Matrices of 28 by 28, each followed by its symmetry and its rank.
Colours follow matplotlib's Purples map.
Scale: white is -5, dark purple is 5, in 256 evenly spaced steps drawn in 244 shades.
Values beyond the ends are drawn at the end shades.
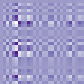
neither, rank one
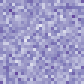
symmetric, full rank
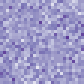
antisymmetric, full rank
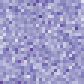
antisymmetric, full rank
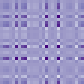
symmetric, rank one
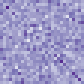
symmetric, full rank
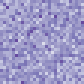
symmetric, full rank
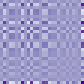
symmetric, rank one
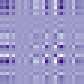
symmetric, rank one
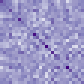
symmetric, rank five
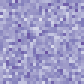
antisymmetric, full rank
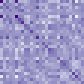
symmetric, rank five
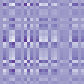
neither, rank one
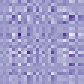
neither, rank two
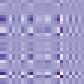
neither, rank one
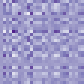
neither, rank two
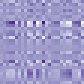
neither, rank two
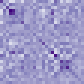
symmetric, rank five
